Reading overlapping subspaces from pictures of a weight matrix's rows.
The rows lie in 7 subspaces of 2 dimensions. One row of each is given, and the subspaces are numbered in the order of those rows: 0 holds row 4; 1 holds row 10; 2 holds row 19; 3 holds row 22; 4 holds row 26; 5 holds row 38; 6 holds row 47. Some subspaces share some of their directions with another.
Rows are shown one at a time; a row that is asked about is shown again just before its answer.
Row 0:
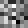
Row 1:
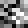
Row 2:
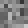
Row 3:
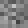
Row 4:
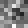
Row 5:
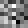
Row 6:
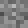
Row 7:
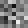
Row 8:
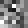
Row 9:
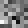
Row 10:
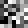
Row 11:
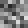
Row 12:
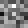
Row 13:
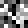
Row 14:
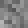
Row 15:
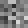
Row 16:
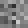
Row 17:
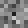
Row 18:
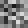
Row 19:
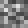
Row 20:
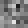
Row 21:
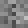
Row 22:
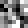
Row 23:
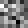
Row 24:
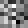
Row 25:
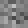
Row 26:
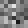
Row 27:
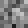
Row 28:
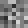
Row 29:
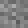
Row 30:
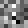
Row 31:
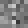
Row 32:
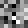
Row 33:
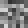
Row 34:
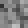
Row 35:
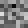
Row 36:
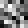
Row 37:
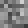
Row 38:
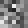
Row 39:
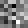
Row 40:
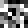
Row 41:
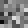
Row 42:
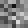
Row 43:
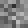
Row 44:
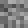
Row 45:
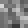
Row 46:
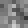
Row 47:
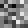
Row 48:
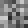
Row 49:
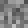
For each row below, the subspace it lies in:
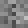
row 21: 3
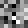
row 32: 4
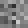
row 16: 2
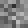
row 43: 0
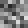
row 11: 5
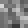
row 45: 3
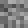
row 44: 4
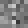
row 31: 2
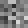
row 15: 6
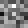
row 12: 1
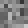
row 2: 6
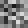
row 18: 2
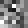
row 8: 5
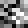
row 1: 0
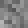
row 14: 5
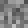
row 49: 0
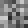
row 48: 6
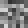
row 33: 4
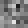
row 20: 2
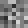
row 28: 6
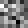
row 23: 3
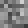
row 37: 6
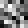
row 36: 5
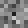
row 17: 4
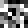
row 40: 4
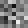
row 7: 6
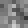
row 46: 3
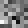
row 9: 1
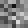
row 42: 0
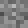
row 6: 1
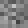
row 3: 5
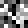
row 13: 4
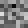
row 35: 1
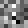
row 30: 4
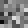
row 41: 1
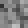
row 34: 3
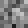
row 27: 0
